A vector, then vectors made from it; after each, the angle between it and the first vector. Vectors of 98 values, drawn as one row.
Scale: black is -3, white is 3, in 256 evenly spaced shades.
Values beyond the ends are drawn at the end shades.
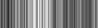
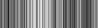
nearly parallel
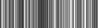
partly opposed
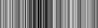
nearly opposite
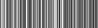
orthogonal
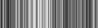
nearly parallel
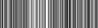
partly aligned
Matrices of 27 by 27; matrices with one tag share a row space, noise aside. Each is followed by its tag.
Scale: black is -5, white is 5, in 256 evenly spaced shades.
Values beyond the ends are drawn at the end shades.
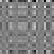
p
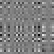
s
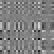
s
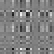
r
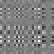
s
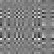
s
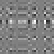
p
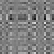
p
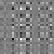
r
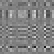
p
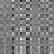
r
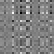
r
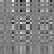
r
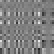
s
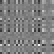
s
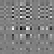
r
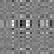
r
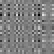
s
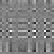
p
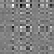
r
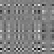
s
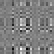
r
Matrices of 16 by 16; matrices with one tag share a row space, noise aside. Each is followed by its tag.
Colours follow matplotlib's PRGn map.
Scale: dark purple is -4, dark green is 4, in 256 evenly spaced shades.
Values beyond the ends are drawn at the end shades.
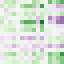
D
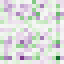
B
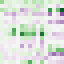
D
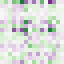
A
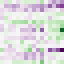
D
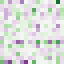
B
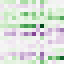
D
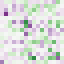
A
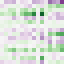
D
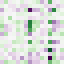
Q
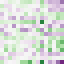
D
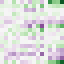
D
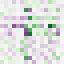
A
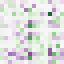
Q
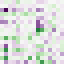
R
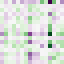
Q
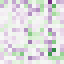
Q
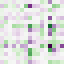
Q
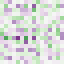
B
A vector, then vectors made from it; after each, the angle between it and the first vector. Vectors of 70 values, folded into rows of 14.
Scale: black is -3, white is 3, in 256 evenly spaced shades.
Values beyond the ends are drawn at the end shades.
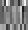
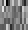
nearly opposite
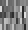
partly aligned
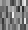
partly aligned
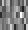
partly aligned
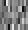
partly aligned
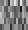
partly opposed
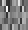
partly opposed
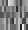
orthogonal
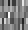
orthogonal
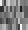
orthogonal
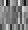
nearly opposite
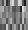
nearly opposite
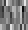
nearly parallel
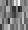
partly opposed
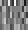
orthogonal
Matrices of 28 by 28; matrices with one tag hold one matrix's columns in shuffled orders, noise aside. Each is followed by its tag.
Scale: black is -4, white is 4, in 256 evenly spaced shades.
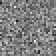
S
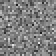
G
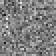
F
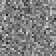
F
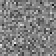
G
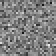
G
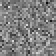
S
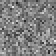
S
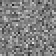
G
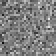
F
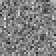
F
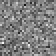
G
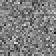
G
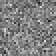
S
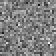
G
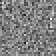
F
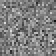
S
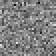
G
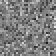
F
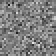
G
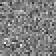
G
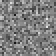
F
